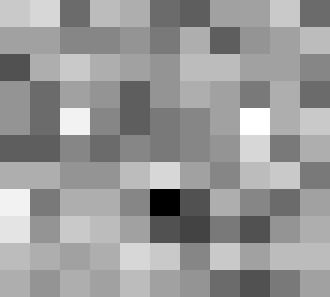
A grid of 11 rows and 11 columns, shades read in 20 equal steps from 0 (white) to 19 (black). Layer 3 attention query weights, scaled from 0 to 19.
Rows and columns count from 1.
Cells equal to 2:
1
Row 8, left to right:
1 10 6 6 9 19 13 6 9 11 7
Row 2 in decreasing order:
12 10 9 9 8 8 7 7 7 6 5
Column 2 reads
3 7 6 11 11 12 6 10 8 6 8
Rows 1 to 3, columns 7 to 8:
12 7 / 6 12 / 5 5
